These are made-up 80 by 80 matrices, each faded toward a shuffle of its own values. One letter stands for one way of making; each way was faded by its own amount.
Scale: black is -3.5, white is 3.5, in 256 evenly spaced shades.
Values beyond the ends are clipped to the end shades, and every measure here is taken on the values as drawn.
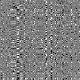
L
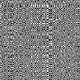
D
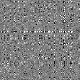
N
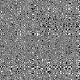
N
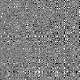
N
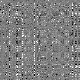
L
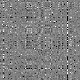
L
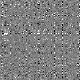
N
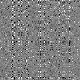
L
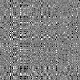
D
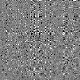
N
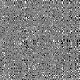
N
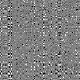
L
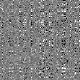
N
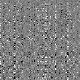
N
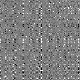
L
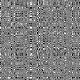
D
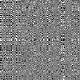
D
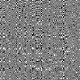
L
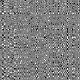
L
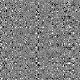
N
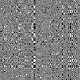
L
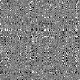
N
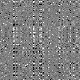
L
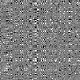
L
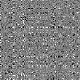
N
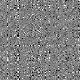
N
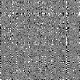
N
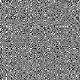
N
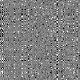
L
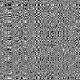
D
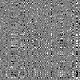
L
